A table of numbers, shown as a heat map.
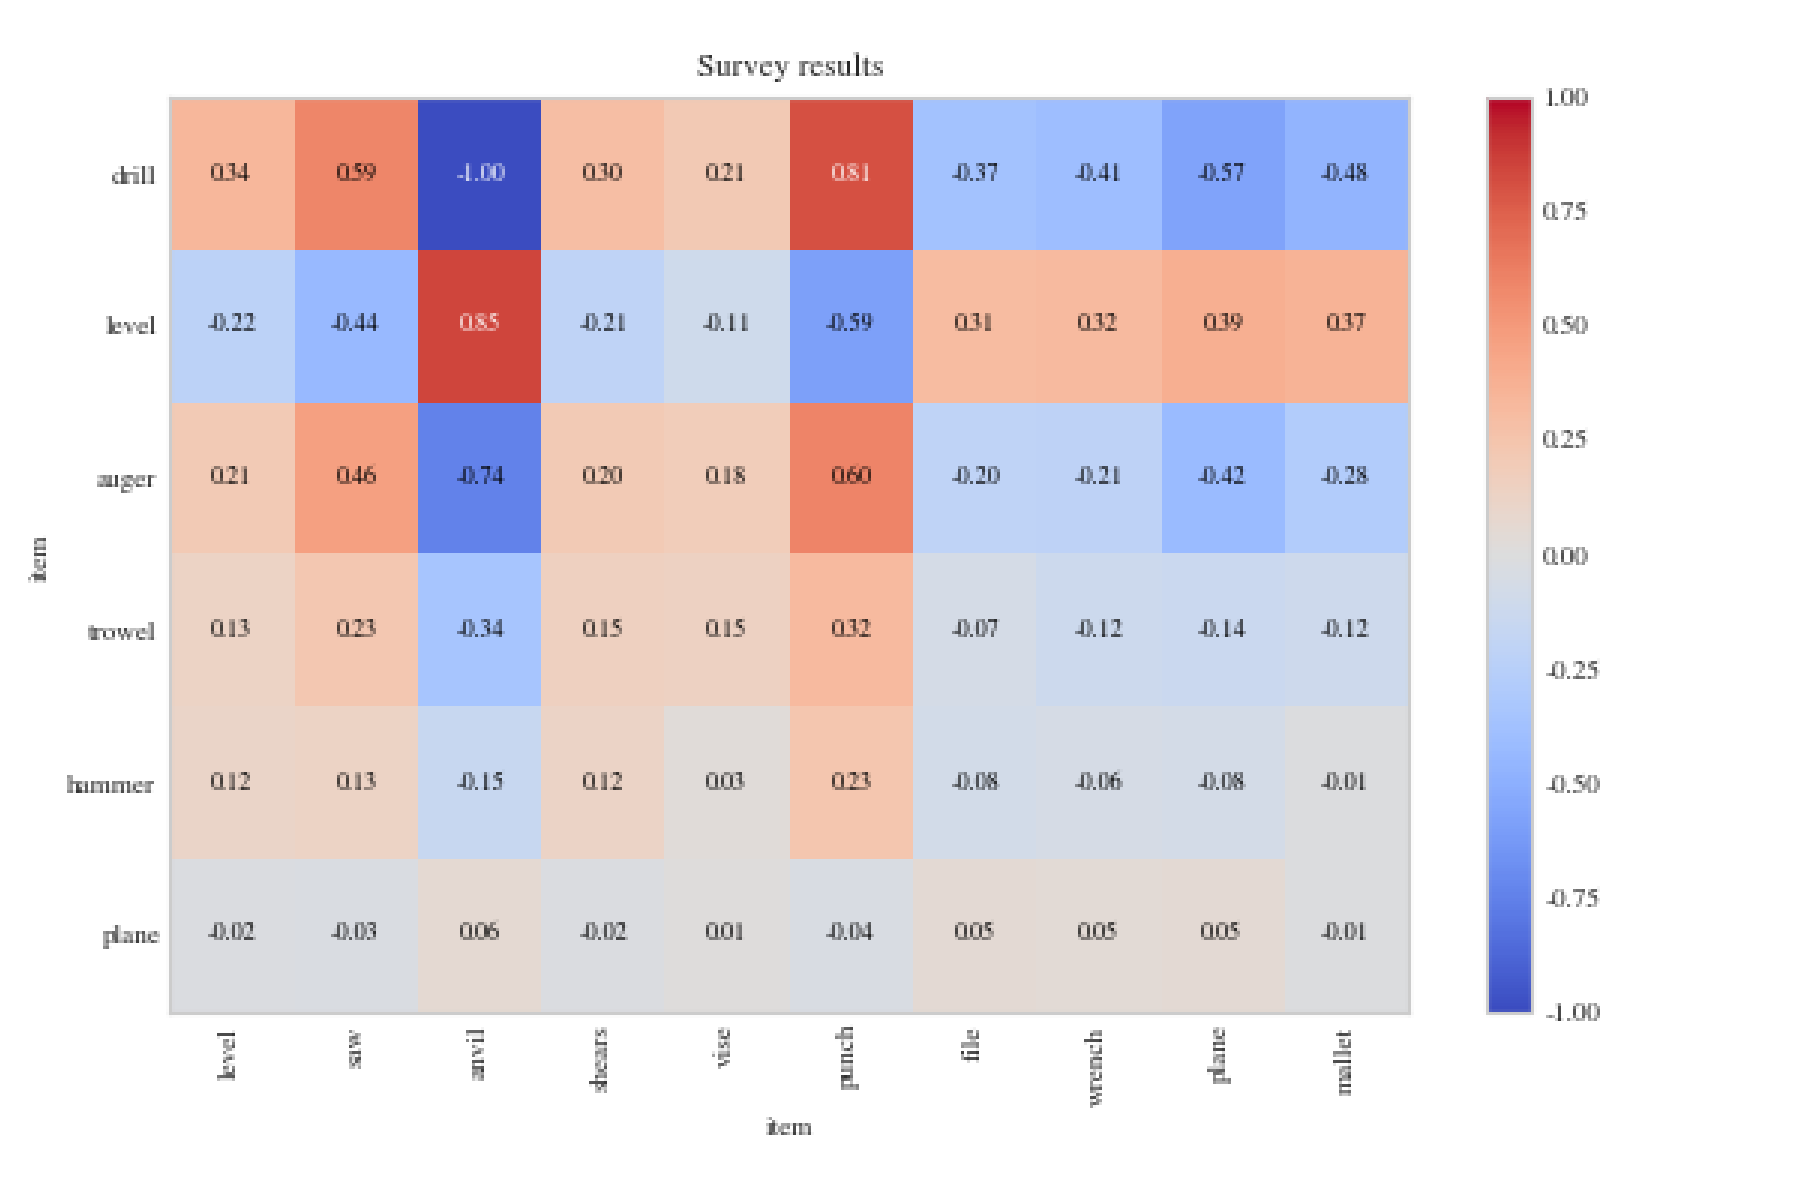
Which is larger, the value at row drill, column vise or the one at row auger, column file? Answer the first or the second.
the first
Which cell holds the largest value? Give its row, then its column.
level, anvil
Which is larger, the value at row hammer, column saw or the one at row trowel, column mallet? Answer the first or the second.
the first
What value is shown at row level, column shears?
-0.21
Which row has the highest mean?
level
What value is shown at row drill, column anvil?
-1.00
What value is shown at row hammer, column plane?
-0.08
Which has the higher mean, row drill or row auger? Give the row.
auger
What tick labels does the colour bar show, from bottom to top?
-1.00, -0.75, -0.50, -0.25, 0.00, 0.25, 0.50, 0.75, 1.00
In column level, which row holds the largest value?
drill
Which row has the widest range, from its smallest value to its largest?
drill
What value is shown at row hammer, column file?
-0.08
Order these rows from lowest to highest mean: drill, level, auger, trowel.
drill, auger, trowel, level
